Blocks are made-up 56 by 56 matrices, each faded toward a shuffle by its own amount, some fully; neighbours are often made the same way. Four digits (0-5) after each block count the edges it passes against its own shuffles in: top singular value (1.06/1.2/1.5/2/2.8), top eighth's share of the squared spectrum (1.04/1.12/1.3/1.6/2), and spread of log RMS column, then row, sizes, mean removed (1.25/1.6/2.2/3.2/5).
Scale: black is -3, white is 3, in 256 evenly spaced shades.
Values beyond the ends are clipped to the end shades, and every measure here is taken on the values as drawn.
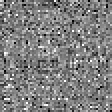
3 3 2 2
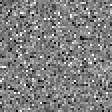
1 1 0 0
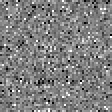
2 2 1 1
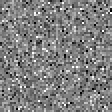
2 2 0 0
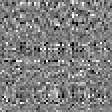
4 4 2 3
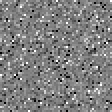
0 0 0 0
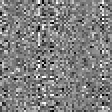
4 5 3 2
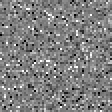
2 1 0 0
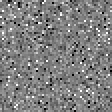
1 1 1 0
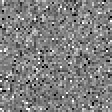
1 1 0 0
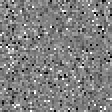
1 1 0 0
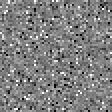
0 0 0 0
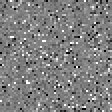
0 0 0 0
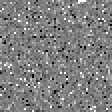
0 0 0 0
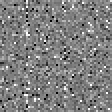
2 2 1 0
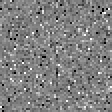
0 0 0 0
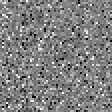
2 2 2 0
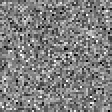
0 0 0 0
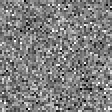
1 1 0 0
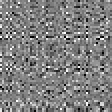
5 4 3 3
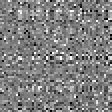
4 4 2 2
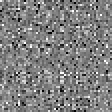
4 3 2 2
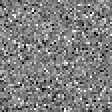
2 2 0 0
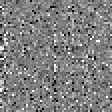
3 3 2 1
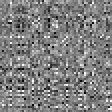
4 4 3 3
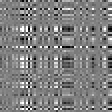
5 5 4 4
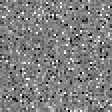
1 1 0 0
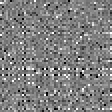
4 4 2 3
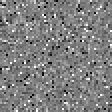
2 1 0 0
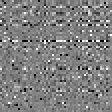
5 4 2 3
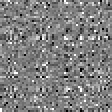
4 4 2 2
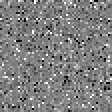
3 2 0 1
